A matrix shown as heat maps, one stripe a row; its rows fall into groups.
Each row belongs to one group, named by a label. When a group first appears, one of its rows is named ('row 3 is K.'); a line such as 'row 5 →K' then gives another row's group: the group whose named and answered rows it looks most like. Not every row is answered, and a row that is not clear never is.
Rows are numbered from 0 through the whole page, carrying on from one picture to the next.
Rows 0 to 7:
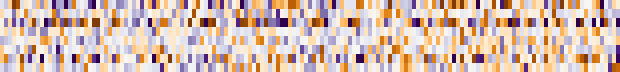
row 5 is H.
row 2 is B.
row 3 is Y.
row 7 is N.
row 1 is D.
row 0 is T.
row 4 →N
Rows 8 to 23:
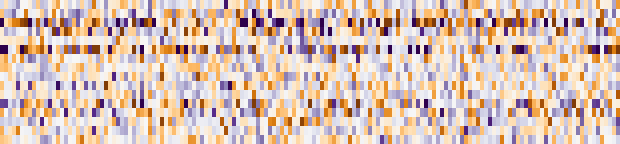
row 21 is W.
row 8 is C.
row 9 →D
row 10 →T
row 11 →B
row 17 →H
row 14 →Y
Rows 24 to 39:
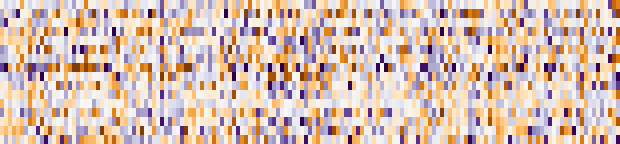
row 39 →B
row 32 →W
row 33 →B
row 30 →N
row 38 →Y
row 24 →N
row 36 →B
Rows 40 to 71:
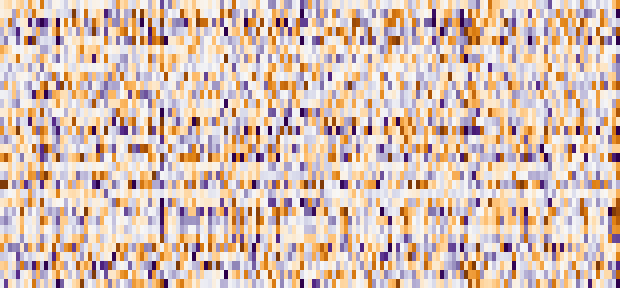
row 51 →C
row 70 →C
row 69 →Y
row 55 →N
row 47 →W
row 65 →N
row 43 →C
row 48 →B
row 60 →Y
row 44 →H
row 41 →H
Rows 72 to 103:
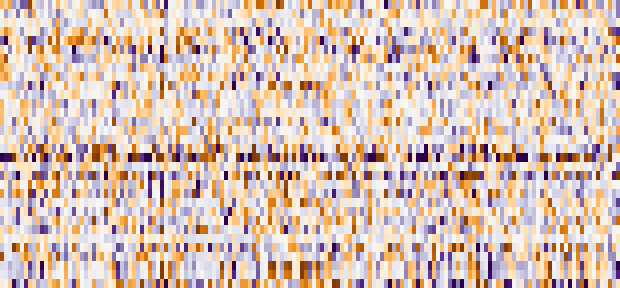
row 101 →W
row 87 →Y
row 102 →W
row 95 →H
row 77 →D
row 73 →H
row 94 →W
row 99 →T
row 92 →D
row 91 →C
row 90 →B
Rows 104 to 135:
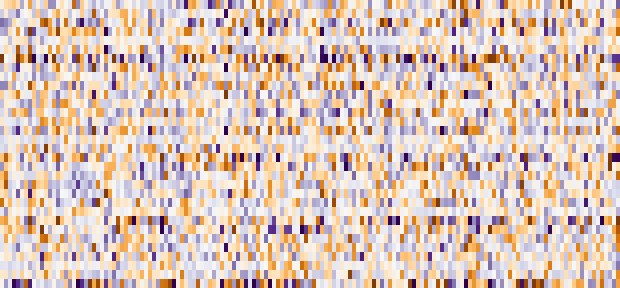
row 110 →D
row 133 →W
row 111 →C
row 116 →T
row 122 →B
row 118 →C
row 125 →H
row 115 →B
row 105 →C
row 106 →N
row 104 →T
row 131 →C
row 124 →H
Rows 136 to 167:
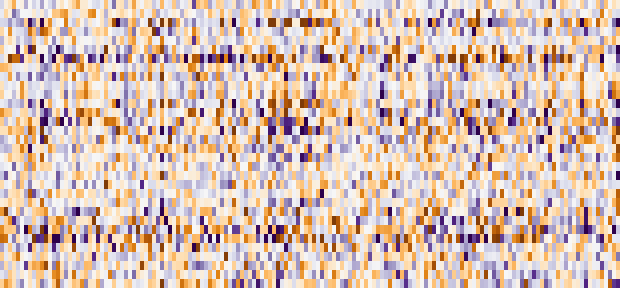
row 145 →N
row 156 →H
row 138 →W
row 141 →H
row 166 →Y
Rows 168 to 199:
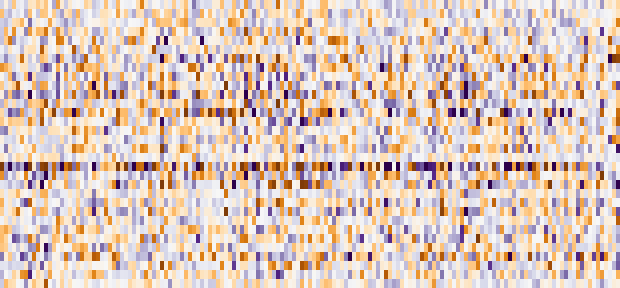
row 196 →B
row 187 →D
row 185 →D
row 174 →N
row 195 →Y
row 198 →T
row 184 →H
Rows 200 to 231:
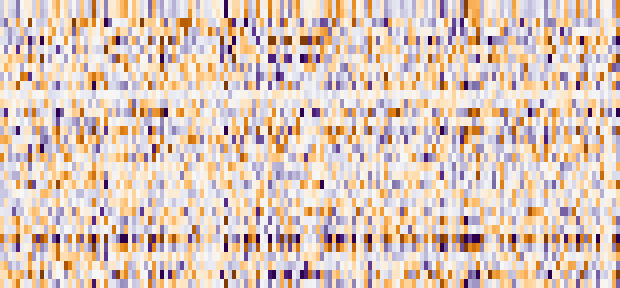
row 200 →C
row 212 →H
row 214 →C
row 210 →T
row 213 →H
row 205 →H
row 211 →Y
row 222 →C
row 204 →W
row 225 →D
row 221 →N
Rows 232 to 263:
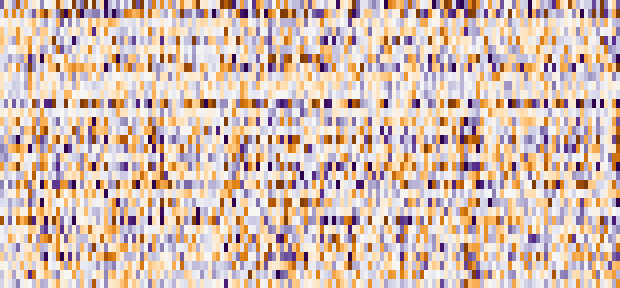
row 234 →B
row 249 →N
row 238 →W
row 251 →H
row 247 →C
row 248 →T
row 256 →D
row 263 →C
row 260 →B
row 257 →B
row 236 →D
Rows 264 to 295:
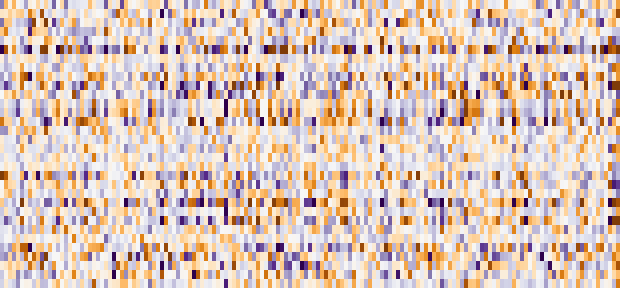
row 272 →T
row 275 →C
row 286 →N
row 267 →H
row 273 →N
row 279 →H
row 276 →C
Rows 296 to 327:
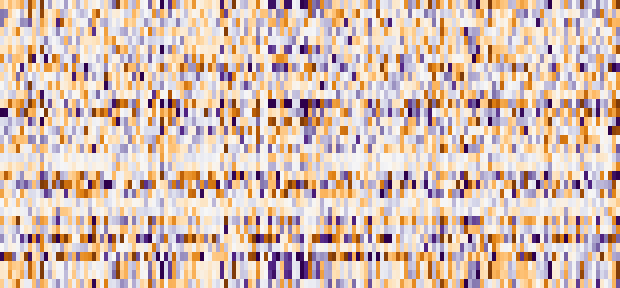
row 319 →B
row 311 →Y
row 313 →W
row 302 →D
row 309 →W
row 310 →N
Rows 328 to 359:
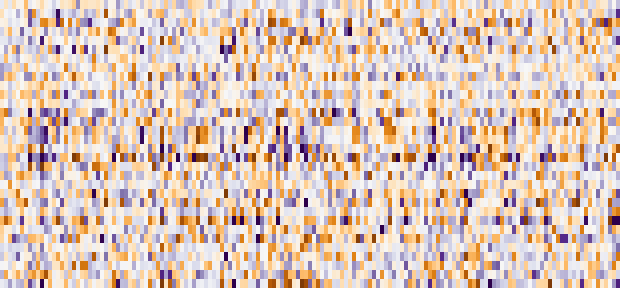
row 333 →H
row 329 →H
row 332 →W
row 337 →D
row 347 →B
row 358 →D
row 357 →Y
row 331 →B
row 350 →B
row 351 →N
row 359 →W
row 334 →C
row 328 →T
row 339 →D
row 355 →W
